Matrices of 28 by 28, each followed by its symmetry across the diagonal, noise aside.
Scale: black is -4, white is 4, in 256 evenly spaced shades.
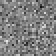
antisymmetric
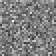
neither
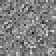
symmetric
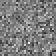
symmetric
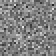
neither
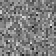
neither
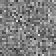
antisymmetric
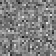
neither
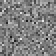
neither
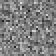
antisymmetric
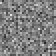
antisymmetric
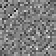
symmetric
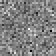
symmetric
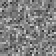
symmetric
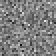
antisymmetric
